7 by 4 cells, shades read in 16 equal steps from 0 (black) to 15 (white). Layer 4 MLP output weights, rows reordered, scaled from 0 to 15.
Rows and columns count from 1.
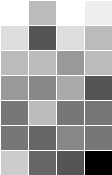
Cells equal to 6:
2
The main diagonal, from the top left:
15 5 9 5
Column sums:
74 58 67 55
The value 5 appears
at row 2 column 2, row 4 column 4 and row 7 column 3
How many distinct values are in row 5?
2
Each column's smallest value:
7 5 5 0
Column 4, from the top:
14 11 11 5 7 7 0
